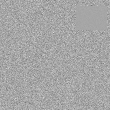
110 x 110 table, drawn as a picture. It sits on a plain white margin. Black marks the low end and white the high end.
Calmest part: top right. Stripes: none. Grain: fine. Odd patch: calmer, in the top right. Slope: none. Histogram: bell-shaped. Mirror symmetry: none. Odd rows or columns: none.
